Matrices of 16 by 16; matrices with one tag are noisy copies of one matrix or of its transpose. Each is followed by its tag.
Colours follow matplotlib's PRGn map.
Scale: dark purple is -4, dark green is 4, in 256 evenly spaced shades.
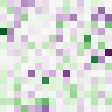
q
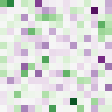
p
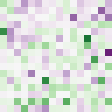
q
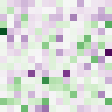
q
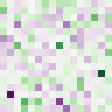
p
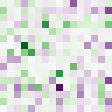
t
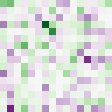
t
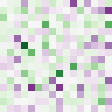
t
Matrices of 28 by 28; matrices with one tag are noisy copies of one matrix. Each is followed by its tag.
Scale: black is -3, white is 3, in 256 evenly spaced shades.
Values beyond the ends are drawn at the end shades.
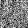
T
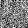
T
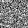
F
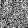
T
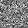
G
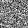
F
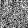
T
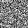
F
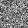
G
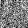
T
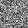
G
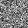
G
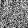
T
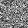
G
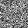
G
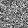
G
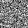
F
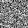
F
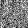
T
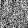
T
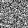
F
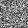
G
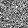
G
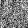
T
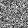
G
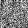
T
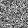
G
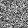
G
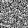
F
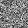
G
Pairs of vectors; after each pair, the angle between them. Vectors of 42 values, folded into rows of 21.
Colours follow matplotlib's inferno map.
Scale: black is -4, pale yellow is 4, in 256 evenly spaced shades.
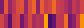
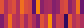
partly opposed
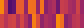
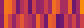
partly opposed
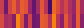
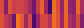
nearly parallel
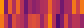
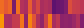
partly aligned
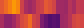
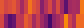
partly aligned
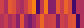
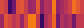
partly opposed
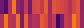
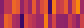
partly aligned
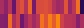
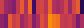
nearly parallel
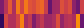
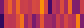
nearly parallel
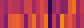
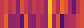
nearly opposite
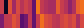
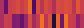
partly aligned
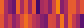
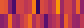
partly aligned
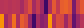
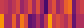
nearly parallel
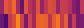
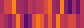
partly aligned
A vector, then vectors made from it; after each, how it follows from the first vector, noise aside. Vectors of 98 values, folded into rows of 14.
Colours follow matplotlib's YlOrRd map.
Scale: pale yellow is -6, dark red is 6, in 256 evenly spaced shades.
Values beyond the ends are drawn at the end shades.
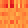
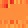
partly zeroed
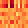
scaled up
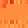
partly zeroed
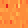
partly zeroed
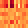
scaled up
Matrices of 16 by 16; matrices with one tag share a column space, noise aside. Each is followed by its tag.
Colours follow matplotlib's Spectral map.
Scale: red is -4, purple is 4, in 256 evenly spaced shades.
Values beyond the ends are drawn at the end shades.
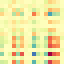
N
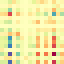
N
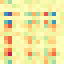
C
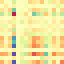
N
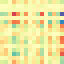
C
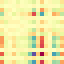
N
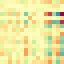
C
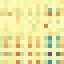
N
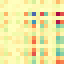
C
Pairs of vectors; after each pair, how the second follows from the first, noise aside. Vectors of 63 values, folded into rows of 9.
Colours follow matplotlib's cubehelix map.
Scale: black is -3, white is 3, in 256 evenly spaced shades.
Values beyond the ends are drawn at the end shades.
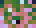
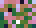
negated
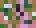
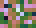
negated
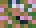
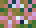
sign-scrambled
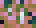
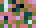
wrapped around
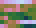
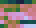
negated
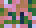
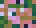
wrapped around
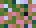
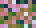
negated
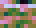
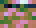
negated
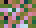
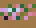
partly zeroed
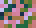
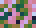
wrapped around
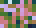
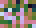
wrapped around
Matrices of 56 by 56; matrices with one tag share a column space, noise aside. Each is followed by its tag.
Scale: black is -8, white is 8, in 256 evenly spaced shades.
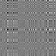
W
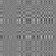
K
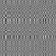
K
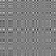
W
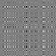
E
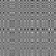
W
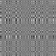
K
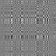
K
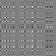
E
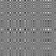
W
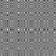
W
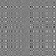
E
